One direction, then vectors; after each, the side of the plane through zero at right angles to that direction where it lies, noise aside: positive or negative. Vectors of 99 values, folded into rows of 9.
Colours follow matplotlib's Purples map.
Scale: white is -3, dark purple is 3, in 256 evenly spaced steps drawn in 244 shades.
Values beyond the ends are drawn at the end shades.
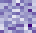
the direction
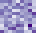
positive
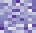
negative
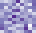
negative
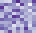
negative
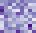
positive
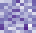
negative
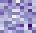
positive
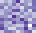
negative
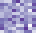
negative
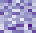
positive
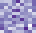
negative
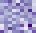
positive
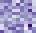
positive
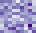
positive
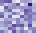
positive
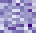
positive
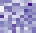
positive
